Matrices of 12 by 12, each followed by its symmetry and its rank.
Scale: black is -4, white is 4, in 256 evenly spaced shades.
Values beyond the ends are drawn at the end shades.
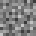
antisymmetric, full rank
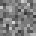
neither, full rank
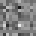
neither, rank two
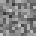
neither, full rank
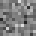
antisymmetric, full rank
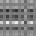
neither, rank one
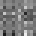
neither, rank two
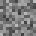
neither, full rank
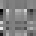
neither, rank one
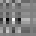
neither, rank one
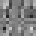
neither, rank two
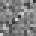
antisymmetric, full rank
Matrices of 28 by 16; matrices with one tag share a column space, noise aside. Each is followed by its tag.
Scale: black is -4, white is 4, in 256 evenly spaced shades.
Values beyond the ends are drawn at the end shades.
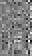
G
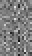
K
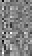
G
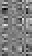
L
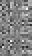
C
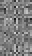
L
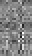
G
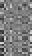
K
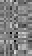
G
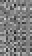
K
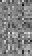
G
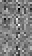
L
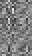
L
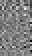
C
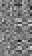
C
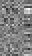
L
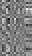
L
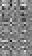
C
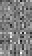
G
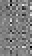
C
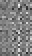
K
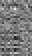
K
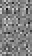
L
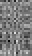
G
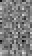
G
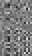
K
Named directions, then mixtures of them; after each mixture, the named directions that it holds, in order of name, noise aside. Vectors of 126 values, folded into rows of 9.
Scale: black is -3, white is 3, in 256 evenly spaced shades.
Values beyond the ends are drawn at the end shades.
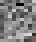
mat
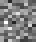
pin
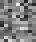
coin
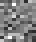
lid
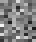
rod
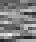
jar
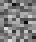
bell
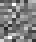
lid, rod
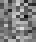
coin, rod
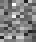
coin, lid, rod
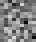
bell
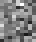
mat, rod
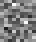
bell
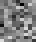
bell, mat, rod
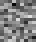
bell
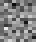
bell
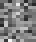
coin, pin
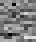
jar, lid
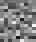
bell, jar, pin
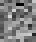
mat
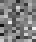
rod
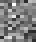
lid
